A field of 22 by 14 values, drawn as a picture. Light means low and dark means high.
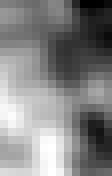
Slope: up to the top right. Ninth with the highest average: top right. Ninth with the lowest average: bottom middle.
